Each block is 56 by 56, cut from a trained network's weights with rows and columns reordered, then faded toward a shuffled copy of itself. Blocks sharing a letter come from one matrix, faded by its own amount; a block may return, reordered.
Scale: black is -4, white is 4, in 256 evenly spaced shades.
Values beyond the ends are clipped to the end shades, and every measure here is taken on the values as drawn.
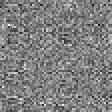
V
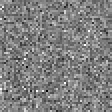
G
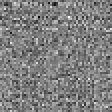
V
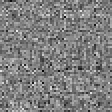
V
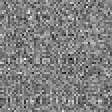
V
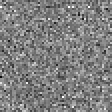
G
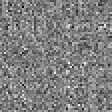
V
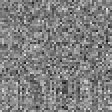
V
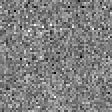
G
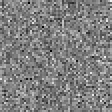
G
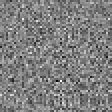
V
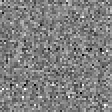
G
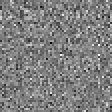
V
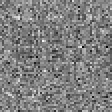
V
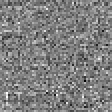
V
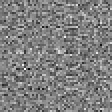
V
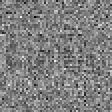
V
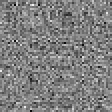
V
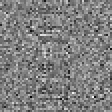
V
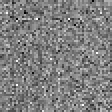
G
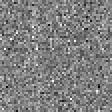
G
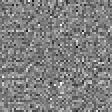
V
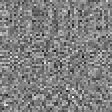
V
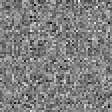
V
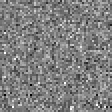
G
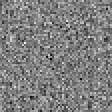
G
